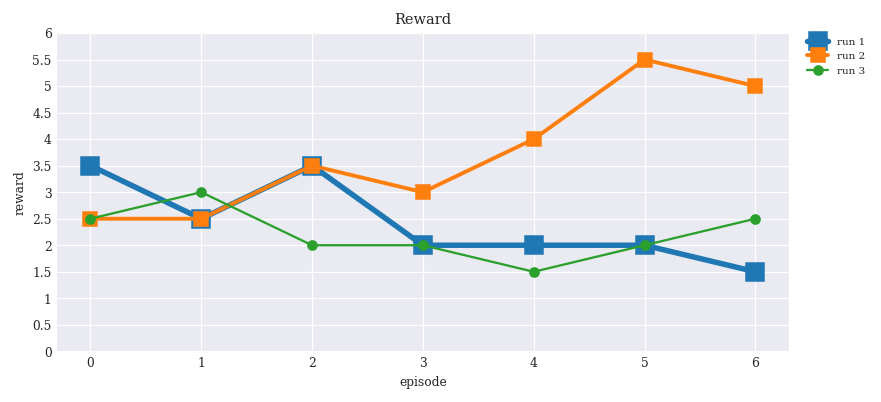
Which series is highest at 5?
run 2
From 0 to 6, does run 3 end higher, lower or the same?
the same
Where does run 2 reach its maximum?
5
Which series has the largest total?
run 2
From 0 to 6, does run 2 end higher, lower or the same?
higher
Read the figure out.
Title: Reward
x-axis: episode, ticks 0 1 2 3 4 5 6
y-axis: reward, ticks 0 0.5 1 1.5 2 2.5 3 3.5 4 4.5 5 5.5 6
Legend: run 1, run 2, run 3
Values:
run 1: 3.5 2.5 3.5 2 2 2 1.5
run 2: 2.5 2.5 3.5 3 4 5.5 5
run 3: 2.5 3 2 2 1.5 2 2.5
